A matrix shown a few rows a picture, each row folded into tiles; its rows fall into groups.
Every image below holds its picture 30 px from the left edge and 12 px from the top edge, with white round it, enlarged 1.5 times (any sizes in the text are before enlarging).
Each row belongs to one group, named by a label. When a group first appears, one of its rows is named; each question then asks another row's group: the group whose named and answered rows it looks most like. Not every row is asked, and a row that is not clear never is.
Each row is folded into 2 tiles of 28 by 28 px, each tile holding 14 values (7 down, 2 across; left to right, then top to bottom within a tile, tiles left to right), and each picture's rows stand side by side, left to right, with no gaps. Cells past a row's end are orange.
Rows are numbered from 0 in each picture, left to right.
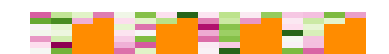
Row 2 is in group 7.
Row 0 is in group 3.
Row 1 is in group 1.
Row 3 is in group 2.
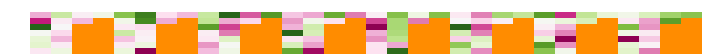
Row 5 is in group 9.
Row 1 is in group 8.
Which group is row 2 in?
1
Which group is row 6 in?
9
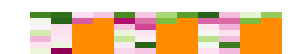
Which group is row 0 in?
8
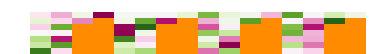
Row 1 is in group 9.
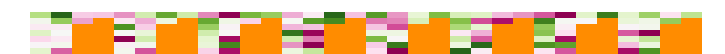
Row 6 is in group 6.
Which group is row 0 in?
8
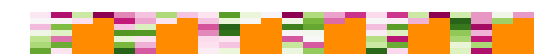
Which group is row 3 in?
3
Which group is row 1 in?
2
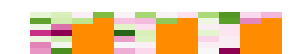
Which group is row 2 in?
8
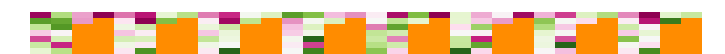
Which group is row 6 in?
6
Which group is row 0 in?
3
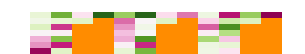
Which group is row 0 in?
1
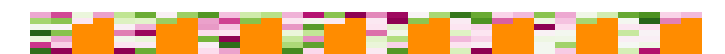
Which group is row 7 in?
8
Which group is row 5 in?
8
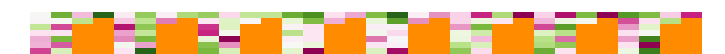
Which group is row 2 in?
9
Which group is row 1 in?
7
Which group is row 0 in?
1
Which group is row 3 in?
8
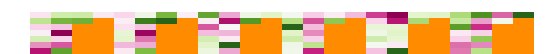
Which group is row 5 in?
1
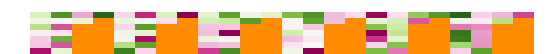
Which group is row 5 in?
9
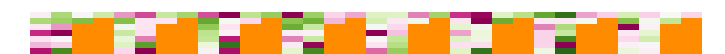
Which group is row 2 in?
6
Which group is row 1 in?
6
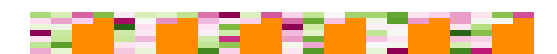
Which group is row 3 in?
7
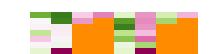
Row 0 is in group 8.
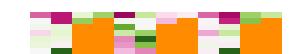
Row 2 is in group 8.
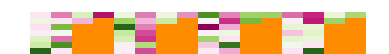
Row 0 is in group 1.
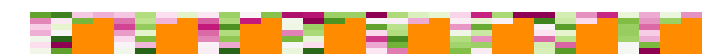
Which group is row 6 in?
3
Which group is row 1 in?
7
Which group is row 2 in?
7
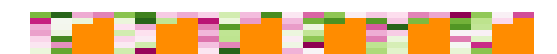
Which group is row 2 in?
7
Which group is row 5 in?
3
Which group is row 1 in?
8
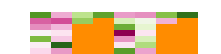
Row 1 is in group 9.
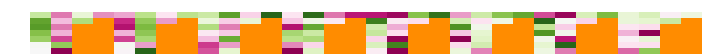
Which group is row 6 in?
6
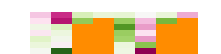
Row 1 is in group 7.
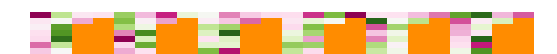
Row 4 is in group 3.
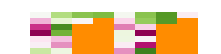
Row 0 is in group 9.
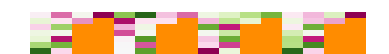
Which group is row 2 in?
1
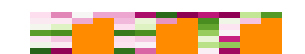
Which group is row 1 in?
2
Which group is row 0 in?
2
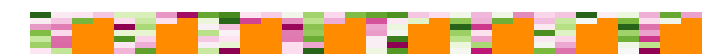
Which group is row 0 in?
9
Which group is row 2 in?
8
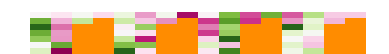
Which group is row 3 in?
3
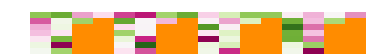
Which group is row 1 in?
6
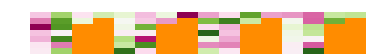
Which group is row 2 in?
2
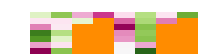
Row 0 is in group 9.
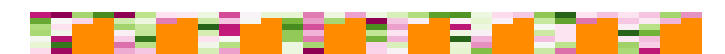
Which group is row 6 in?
8
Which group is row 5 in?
9
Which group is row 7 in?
2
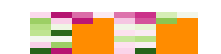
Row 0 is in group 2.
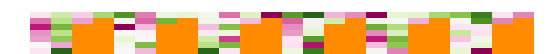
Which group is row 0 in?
7
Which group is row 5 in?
8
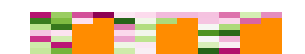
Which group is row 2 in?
2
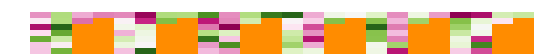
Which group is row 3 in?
9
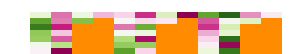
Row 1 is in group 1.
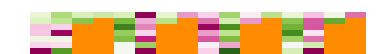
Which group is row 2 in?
7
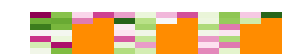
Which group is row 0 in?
3
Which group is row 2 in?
1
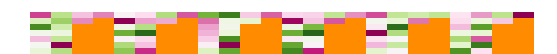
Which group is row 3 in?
2
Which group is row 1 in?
2
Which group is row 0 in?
3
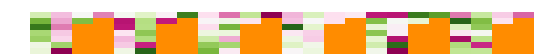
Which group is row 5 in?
3
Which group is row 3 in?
3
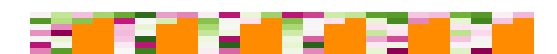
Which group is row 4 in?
8
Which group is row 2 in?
6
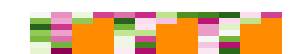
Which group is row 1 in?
6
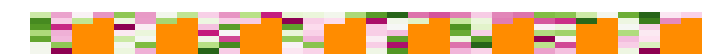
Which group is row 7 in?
8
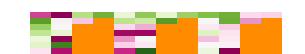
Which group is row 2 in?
8
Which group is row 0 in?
6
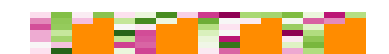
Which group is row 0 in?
7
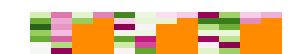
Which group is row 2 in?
3
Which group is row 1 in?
9
